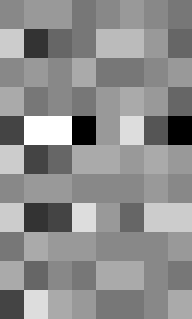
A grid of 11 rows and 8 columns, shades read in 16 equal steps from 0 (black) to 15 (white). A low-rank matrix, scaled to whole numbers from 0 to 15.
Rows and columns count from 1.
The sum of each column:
95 88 92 87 96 98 94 83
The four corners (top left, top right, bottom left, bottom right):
8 7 4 10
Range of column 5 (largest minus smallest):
4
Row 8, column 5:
9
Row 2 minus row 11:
8 -10 -4 -2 4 4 1 -4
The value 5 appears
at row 5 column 7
